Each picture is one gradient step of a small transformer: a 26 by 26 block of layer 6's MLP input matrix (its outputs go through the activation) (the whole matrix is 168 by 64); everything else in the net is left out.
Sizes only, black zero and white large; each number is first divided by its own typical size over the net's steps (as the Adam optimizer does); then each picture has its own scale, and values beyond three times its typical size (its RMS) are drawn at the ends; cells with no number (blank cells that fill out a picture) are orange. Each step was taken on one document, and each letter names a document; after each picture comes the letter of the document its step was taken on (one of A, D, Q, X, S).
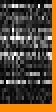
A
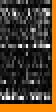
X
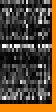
X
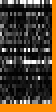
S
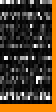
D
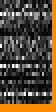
A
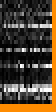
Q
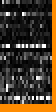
D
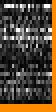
A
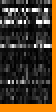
X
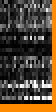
Q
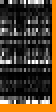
S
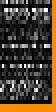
X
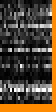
Q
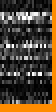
A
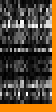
Q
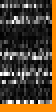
A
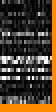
S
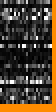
X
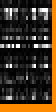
X
